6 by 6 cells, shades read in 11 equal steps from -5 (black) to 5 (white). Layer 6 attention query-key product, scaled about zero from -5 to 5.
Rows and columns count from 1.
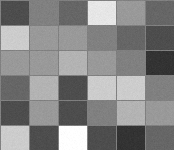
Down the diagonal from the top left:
-2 1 2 3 2 -1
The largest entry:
5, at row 6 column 3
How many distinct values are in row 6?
5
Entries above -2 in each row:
5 5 5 5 4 3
